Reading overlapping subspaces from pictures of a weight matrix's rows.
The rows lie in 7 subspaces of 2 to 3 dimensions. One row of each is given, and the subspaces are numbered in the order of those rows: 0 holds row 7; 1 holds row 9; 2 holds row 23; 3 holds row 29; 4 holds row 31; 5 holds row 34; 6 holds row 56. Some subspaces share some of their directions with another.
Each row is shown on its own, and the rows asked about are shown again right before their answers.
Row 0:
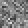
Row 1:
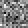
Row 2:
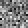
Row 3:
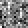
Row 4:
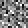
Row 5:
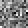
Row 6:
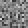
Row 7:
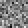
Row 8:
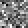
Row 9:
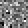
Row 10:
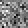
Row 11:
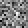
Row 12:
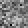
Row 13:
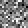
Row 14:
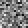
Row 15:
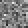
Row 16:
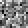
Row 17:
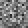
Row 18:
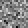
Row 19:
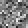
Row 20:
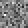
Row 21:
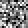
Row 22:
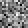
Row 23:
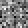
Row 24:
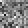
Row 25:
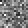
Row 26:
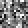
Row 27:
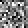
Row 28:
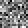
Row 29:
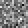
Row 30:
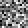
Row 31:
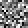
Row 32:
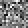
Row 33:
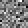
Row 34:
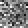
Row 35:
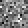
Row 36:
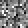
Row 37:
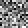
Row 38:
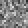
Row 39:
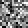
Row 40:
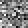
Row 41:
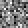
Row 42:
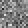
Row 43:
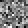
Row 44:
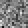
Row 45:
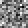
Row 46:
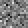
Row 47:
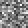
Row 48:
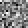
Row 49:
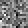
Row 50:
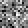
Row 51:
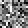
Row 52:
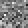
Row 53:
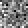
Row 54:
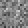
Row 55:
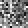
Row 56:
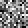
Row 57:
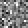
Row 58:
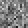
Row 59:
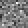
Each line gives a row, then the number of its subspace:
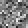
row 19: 4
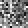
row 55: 5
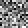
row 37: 6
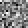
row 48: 1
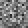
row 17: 3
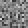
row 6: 6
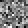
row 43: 0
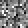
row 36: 2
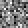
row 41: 2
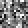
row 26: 2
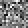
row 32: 6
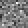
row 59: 0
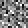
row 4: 0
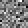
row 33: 4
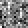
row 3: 2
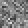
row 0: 1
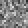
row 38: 2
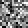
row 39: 5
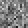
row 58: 0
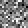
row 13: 4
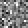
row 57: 1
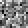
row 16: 2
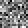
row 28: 6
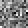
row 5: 2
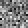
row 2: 6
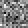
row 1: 6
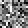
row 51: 5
